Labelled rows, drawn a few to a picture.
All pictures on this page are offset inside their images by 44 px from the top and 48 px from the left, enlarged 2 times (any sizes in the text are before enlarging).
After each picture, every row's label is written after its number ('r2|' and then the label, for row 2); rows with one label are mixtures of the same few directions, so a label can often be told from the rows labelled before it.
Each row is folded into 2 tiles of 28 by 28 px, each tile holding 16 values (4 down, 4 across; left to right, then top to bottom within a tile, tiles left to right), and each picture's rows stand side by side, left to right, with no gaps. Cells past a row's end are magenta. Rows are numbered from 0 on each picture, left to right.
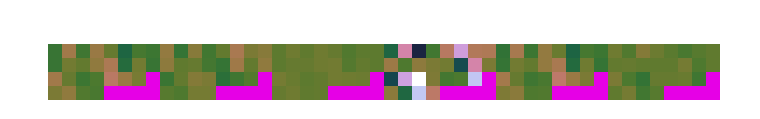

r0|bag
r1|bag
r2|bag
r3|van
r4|bag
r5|van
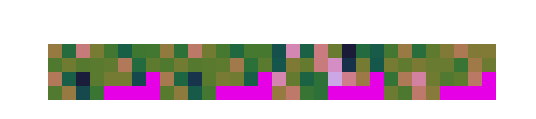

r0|van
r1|van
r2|bag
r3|van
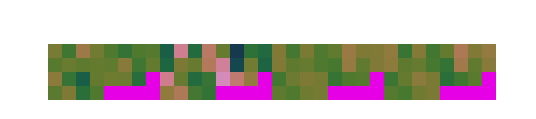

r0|van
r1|bag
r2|bag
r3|bag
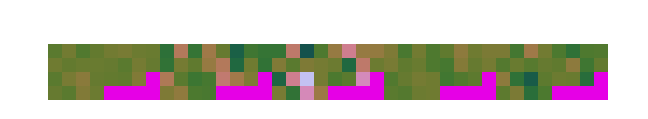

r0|van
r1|bag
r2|van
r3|bag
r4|van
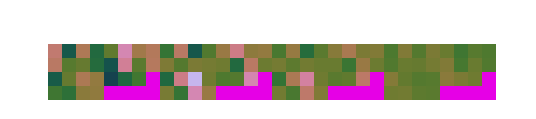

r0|bag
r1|van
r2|van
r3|bag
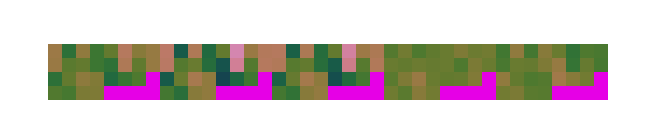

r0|bag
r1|bag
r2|bag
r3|van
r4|bag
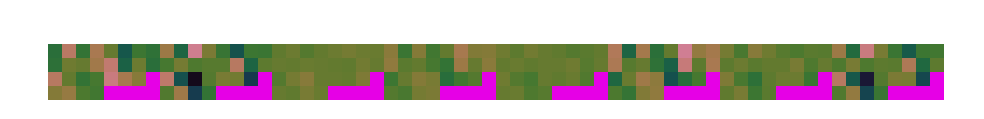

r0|bag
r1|van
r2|van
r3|bag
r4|van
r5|bag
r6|van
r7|van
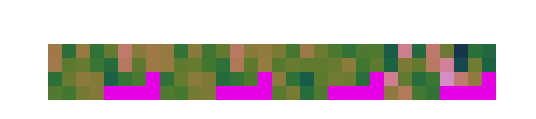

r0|bag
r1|bag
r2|van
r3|bag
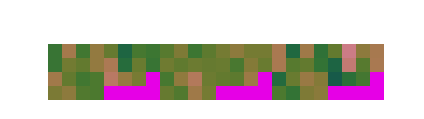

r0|bag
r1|van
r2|bag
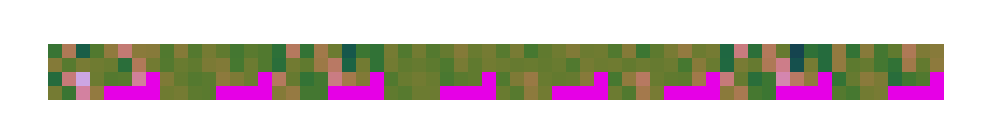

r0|van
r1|bag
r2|bag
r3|bag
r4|van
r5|van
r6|bag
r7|bag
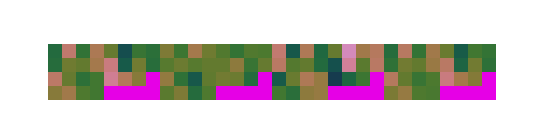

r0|bag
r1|van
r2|bag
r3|bag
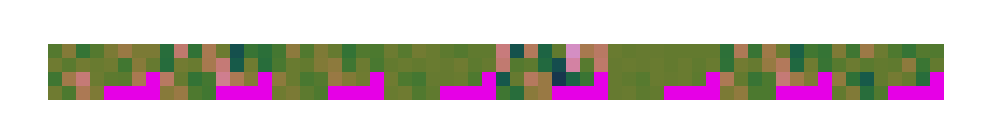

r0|van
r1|bag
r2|bag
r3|van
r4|bag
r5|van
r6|bag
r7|van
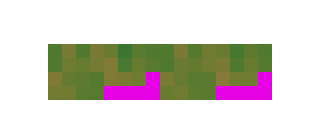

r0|bag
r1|bag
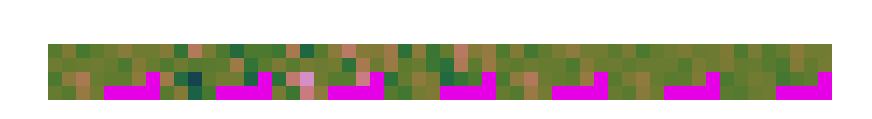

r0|van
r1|van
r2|van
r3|bag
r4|van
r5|van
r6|bag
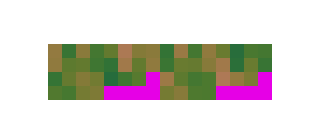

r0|bag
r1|bag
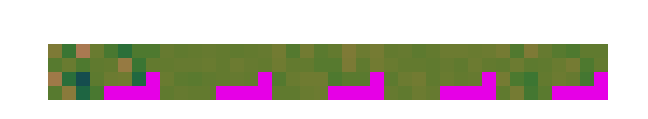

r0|van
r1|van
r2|bag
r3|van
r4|van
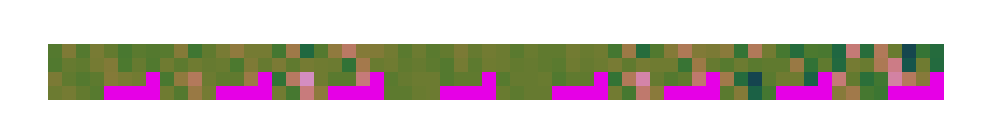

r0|bag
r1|van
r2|van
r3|bag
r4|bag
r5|van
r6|van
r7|bag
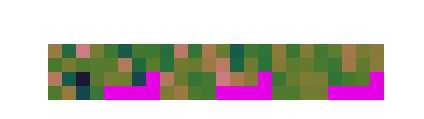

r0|van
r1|bag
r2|bag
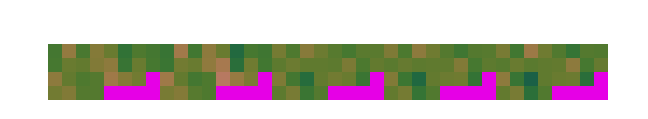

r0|bag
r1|bag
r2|van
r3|van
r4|van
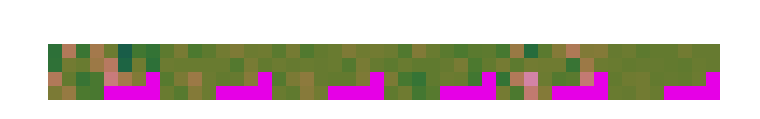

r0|bag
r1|van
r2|van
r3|van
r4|van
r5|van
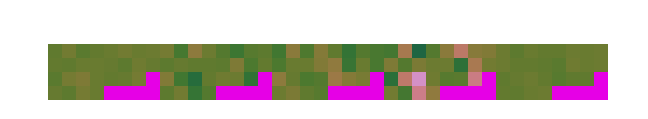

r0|van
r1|van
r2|bag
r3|van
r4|bag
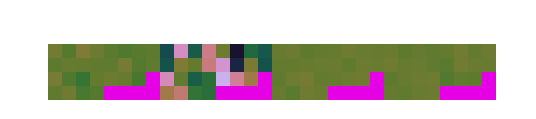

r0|van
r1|bag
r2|van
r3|bag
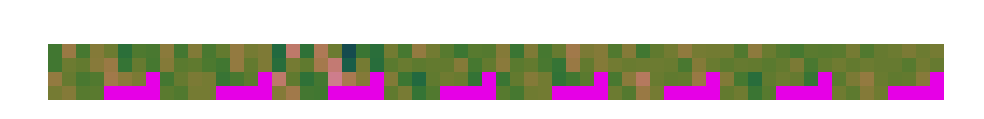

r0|bag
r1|bag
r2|bag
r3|van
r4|bag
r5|van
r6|van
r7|van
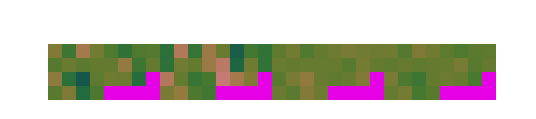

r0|van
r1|bag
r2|van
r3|van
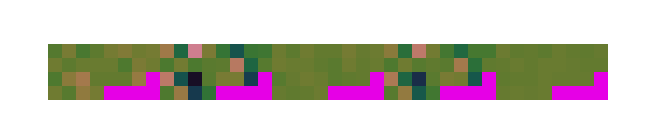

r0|van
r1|van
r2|bag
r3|van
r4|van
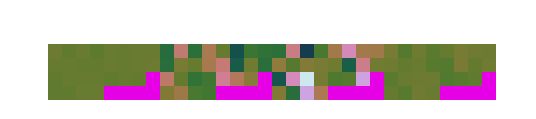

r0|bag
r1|bag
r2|van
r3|bag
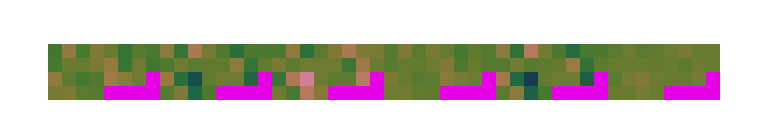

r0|bag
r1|van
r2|van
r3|bag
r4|van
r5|van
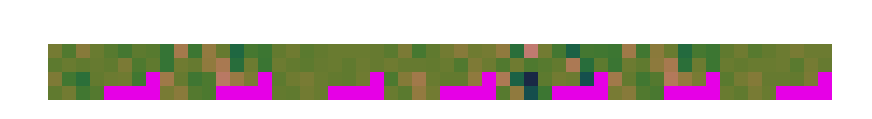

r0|van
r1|bag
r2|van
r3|van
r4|van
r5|bag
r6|van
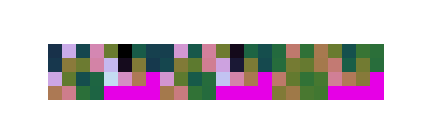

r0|bag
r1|bag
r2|bag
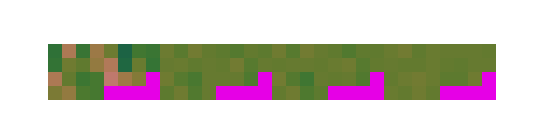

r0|bag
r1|van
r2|van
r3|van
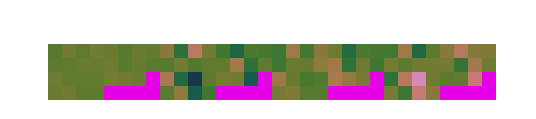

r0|bag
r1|van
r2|bag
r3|van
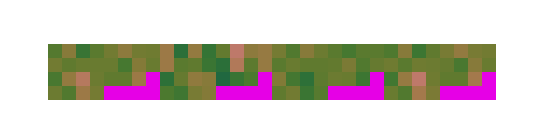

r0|van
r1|bag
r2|van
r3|van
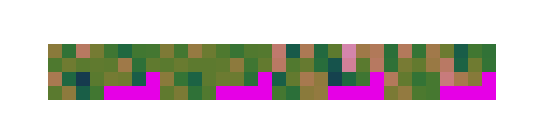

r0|van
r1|van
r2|bag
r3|bag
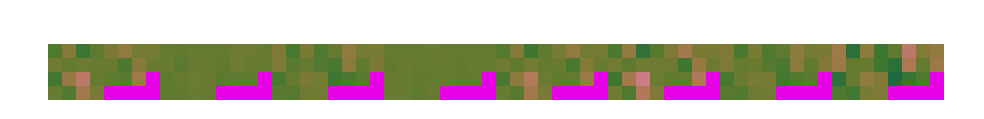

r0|van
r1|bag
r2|bag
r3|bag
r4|van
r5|van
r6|bag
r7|bag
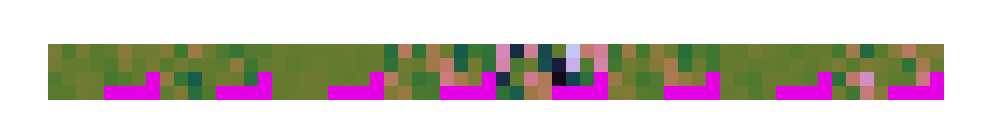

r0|bag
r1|van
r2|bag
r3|bag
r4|bag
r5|bag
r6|van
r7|van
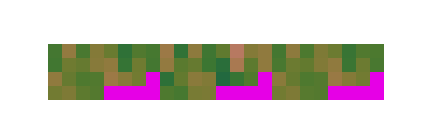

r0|bag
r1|bag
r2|bag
